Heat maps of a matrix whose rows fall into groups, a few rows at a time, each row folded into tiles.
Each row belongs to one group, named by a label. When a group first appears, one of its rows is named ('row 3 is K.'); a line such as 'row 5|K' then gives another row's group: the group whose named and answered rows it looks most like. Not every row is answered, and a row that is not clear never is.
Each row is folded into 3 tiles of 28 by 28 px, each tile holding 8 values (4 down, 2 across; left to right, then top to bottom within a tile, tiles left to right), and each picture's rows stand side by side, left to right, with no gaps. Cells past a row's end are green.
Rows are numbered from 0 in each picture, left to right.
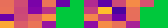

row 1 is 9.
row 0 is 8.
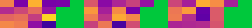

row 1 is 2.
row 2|9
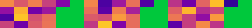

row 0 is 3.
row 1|2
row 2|9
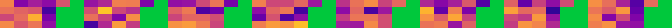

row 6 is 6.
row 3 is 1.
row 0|6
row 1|9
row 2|8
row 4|3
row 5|2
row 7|6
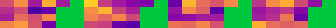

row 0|8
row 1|6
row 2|1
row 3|1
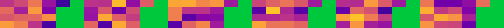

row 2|9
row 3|1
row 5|6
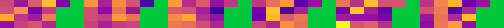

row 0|9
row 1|2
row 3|3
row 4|1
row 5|3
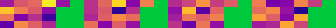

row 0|9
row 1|3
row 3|9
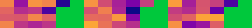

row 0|2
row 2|2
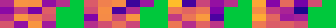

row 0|3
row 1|3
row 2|6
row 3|6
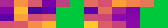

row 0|3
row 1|1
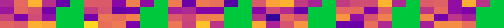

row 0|1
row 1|8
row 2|8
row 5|9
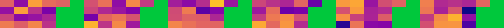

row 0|1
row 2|8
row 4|9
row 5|6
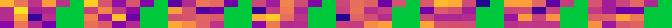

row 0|9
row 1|6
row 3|2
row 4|3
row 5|1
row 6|3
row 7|8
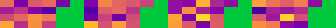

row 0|8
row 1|1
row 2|2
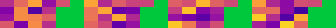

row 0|3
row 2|1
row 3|9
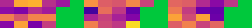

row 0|2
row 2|6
